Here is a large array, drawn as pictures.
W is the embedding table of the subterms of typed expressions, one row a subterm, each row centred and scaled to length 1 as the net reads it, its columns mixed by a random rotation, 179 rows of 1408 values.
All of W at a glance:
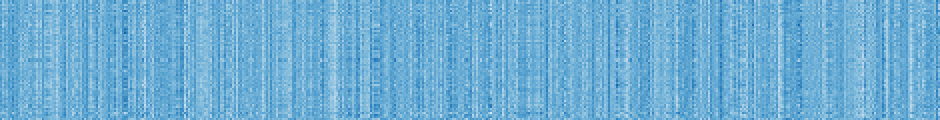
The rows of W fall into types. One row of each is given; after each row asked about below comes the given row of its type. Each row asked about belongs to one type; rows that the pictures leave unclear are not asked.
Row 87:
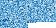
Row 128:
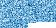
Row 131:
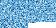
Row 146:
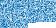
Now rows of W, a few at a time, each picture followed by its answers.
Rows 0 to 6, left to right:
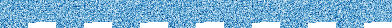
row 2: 128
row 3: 146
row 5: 128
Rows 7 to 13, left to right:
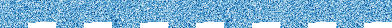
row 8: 128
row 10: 131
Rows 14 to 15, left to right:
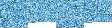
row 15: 128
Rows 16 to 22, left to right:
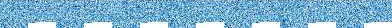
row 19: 146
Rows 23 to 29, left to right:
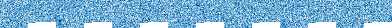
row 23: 128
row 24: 146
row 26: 128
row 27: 131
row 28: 146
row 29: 128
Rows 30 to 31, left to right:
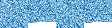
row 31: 131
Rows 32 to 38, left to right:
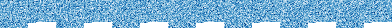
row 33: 146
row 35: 131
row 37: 128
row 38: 128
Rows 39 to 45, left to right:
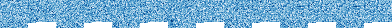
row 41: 146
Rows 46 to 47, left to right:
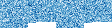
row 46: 128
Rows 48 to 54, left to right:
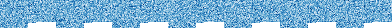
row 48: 128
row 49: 87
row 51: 131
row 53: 87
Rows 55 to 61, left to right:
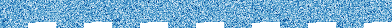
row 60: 87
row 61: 146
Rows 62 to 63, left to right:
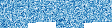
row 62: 146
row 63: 87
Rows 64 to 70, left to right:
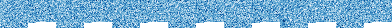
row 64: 131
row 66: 131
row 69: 146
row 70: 131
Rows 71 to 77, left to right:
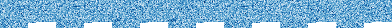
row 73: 87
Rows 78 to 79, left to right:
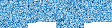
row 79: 131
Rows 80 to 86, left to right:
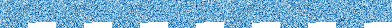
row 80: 128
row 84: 128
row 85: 131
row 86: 87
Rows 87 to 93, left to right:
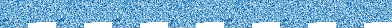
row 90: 146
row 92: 87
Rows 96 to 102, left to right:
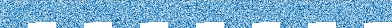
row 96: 128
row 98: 87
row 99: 128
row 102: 87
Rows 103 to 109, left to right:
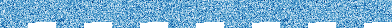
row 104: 131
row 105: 131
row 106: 146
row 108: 131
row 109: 128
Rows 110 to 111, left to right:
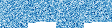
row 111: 128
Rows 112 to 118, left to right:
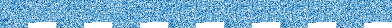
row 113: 131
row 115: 146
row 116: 146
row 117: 146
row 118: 131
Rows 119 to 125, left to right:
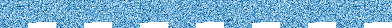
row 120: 131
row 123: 87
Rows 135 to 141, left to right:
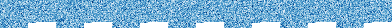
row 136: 131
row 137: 131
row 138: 128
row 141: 146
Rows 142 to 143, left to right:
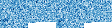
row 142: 131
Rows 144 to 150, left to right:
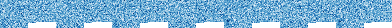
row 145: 131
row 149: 128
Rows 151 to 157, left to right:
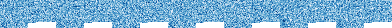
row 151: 146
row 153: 131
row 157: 146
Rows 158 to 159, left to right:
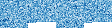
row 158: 87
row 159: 128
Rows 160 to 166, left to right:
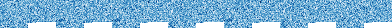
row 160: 87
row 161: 87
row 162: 131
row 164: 131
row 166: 87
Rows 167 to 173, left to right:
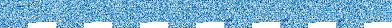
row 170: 131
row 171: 131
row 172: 131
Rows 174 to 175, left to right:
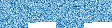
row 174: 131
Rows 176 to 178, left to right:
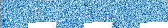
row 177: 128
